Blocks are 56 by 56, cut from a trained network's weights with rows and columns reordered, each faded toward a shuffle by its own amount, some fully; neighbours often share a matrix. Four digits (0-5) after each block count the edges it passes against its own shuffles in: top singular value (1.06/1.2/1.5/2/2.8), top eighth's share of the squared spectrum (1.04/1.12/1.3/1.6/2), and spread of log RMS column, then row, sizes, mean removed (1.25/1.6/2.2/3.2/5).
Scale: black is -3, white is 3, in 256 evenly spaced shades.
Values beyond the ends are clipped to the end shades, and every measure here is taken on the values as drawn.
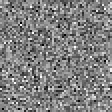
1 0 0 0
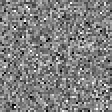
0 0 0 0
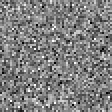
0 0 0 0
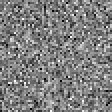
1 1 0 0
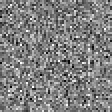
2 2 1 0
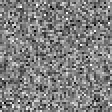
2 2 0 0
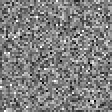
0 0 0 0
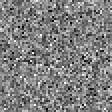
0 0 0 0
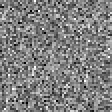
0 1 0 0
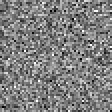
0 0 0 0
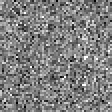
2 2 0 1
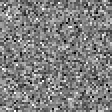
0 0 0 0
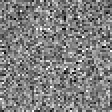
3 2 1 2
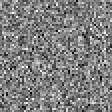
2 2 0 1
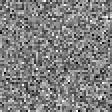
0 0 0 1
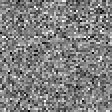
3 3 0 1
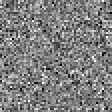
3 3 0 2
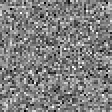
2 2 0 0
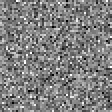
1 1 0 0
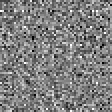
3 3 1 2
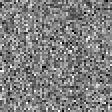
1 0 0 0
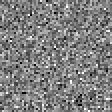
0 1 0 0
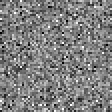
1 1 0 0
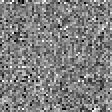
3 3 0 2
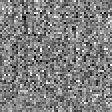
2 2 0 2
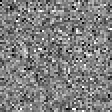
1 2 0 1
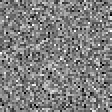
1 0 0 0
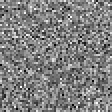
2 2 0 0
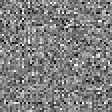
4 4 2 2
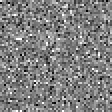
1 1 0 0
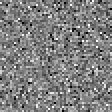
1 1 0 0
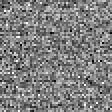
1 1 0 0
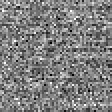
2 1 0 0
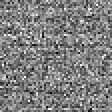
2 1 0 0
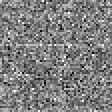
1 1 0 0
